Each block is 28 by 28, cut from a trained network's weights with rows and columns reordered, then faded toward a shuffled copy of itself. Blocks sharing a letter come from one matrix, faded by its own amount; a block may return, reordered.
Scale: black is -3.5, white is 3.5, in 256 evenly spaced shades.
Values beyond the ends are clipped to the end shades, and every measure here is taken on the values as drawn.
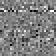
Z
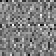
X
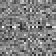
X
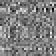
Z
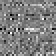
Z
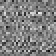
Z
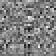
X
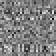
Z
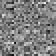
X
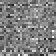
Z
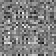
Z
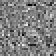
X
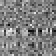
Z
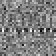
X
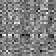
Z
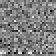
X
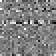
Z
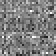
X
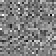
X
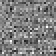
X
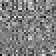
Z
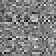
Z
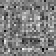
Z
